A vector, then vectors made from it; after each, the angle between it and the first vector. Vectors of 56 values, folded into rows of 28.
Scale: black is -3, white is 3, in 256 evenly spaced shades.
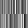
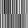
orthogonal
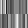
orthogonal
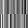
partly aligned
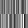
nearly parallel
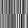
orthogonal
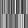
nearly parallel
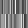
nearly parallel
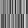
nearly opposite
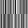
partly opposed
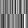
nearly opposite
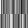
orthogonal
